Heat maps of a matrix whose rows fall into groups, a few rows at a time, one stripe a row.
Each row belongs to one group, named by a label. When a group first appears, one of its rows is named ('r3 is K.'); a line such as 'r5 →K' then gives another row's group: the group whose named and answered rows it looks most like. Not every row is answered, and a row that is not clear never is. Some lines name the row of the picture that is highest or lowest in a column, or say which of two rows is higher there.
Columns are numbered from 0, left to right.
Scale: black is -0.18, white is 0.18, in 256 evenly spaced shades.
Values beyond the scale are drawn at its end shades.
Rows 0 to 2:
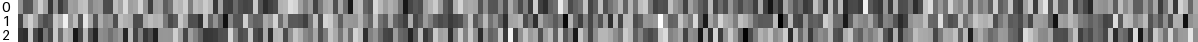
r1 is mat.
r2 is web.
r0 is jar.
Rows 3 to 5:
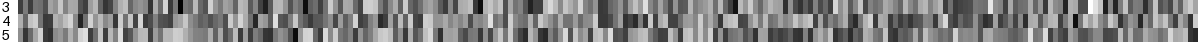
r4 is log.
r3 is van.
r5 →jar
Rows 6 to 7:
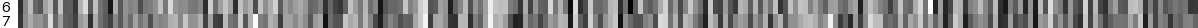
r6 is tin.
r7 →tin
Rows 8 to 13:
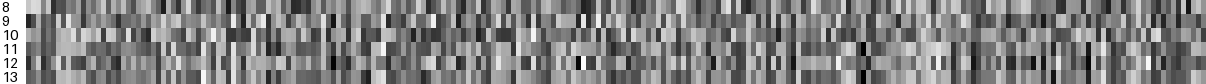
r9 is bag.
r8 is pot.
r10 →mat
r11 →van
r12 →tin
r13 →van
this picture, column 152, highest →9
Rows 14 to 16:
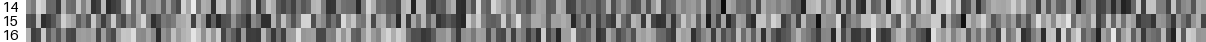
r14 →pot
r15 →web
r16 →jar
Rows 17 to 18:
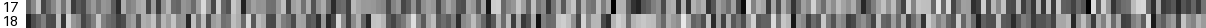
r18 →bag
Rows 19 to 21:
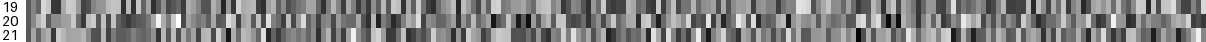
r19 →log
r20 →bag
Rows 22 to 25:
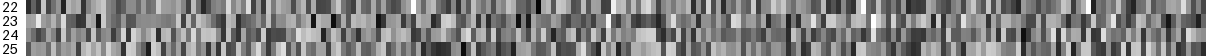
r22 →bag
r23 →tin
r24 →jar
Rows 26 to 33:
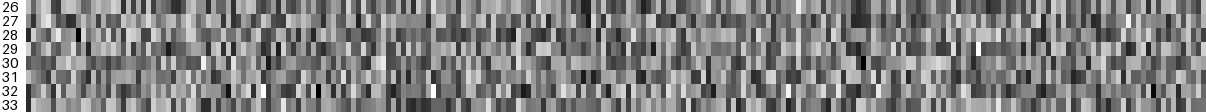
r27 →jar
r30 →van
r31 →web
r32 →bag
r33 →mat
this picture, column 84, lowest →33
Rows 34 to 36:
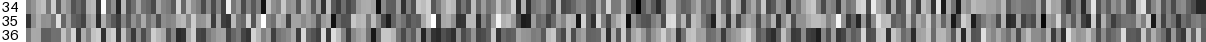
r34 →tin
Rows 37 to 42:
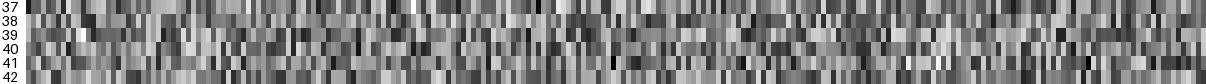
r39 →pot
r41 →tin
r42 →jar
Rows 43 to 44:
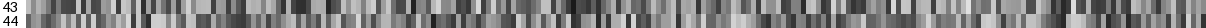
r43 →pot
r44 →mat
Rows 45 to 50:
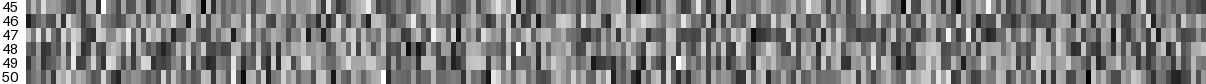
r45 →tin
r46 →bag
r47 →log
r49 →web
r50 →van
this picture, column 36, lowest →49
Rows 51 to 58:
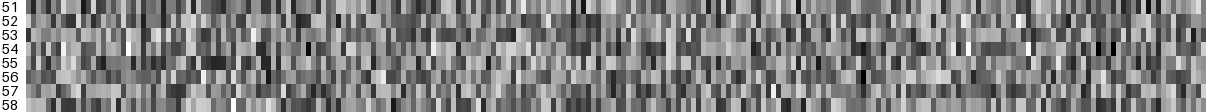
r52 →pot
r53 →mat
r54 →log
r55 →web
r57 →log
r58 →pot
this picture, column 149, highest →57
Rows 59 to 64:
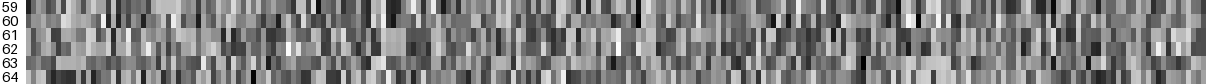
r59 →bag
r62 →jar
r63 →van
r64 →pot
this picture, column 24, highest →62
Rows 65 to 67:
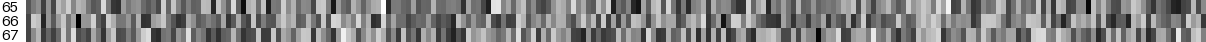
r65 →van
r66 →mat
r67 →web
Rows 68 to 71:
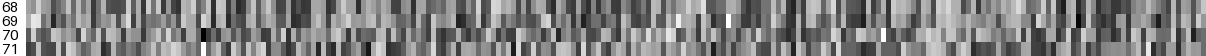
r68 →pot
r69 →pot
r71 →bag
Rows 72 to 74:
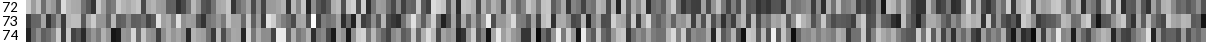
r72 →log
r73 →bag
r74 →tin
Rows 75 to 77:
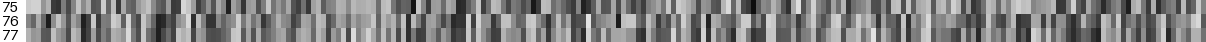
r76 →web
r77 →web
